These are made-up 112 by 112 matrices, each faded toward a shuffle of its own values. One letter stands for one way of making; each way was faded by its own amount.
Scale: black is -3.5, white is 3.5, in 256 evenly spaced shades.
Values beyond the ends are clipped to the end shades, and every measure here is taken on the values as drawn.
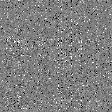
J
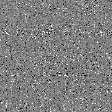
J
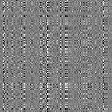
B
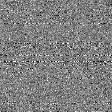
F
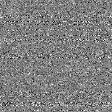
F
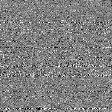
F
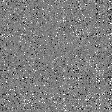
J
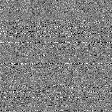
F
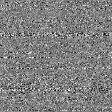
F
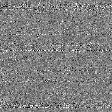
F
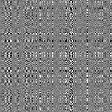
B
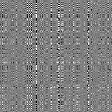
B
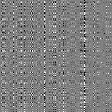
B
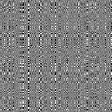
B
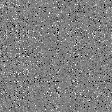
J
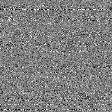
F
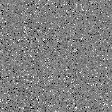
J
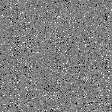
J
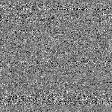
F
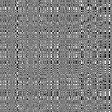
B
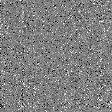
J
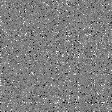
J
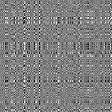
B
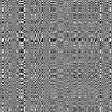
B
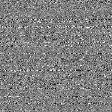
F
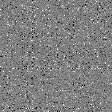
J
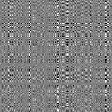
B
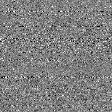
F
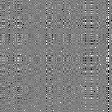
B
